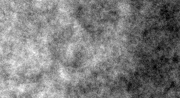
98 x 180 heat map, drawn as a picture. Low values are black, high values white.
Values rise toward the left. No single row or column stands out from its neighbours. There are no lone odd cells. There are no regular stripes.
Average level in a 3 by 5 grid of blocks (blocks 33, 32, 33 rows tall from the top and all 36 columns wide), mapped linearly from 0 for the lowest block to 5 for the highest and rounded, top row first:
4 4 2 2 0 | 5 4 4 2 0 | 5 4 3 1 0
